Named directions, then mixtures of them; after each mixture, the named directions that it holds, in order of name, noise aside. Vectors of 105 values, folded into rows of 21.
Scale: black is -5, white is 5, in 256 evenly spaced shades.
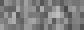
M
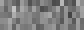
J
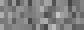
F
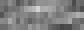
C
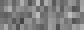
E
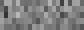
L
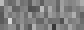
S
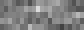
C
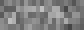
C, M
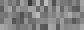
E, F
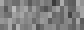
J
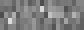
C, M, S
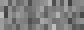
F, L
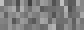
F, J, M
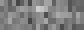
C, F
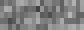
C, E, J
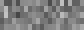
L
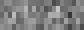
J, M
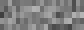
C, F, J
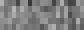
F, J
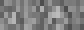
M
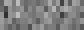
L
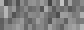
L, M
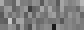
S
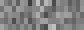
E, F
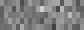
C, J, S
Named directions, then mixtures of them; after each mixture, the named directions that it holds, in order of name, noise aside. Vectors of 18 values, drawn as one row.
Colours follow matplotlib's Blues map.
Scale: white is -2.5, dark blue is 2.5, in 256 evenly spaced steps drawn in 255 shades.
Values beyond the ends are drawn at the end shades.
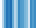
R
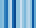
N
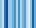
N, R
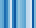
N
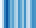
N, R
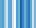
N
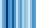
N, R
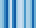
N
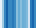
N, R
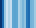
R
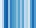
N, R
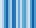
N, R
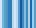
N, R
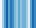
N, R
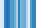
N, R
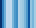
R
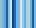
N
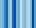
N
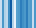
N, R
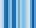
N, R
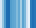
N, R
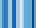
N
